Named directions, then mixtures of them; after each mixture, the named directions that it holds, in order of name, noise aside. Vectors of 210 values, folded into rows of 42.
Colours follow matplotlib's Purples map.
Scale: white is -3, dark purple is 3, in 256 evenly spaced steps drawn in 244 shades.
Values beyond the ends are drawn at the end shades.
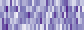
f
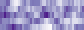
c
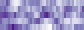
c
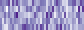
f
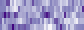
c, f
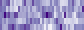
c, f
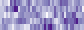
c, f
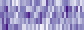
c, f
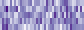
f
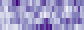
c, f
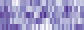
c, f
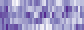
c, f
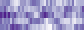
c
